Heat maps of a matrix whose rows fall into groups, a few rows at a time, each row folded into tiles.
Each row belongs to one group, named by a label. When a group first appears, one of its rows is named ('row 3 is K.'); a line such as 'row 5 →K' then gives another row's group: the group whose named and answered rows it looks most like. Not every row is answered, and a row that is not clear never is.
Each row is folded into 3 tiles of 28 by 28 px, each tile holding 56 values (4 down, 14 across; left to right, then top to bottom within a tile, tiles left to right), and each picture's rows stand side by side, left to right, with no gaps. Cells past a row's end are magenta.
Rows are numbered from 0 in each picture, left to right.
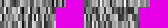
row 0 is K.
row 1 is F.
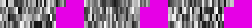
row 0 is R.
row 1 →R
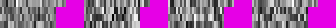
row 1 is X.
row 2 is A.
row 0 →F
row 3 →F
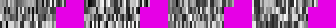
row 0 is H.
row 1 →X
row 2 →X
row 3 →A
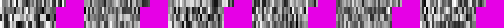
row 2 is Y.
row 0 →A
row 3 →K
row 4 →F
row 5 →A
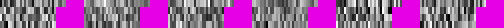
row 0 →K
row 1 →F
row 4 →X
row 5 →K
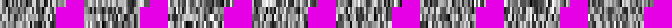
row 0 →R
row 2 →A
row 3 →A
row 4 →K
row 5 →K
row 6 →R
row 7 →K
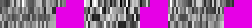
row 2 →H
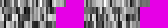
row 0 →Y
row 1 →F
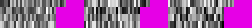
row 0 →X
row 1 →H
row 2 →F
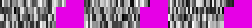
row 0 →Y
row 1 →Y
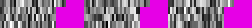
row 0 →K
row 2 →F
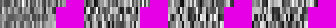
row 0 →X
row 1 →K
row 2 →K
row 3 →K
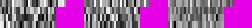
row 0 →Y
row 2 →H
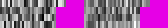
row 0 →Y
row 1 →X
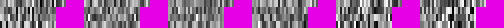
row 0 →H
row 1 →R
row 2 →H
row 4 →H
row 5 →R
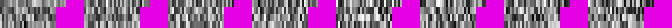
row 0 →F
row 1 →X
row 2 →K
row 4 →A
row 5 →Y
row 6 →X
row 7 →H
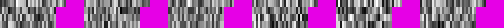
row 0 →F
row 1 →H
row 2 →K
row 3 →Y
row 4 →Y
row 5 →Y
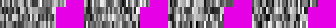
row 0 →Y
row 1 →A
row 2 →A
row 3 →X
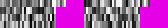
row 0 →R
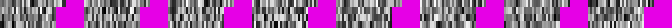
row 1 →R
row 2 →A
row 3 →A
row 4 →F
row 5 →A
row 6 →K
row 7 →X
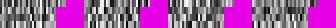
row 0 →X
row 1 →X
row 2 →Y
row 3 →H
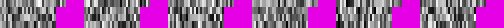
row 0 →F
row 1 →R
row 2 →F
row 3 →Y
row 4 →K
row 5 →F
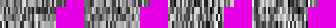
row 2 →R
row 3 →A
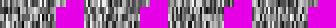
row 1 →Y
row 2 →H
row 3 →R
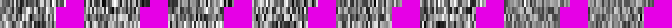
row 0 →R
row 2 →X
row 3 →A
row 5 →A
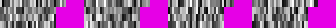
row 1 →Y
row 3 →K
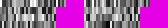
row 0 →A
